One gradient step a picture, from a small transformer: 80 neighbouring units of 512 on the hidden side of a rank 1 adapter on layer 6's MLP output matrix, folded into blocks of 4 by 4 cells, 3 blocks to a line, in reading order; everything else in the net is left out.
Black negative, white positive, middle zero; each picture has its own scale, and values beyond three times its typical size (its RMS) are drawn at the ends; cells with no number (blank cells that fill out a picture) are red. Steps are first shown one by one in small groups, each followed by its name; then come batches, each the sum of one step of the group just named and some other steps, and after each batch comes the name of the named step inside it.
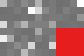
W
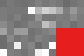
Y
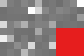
W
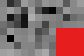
Y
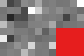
W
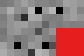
Y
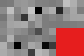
Y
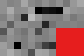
Y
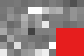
Y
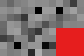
Y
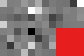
W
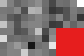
W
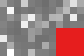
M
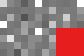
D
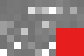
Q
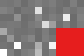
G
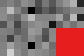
M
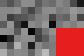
Q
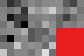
Q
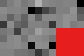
D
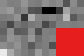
G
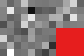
M
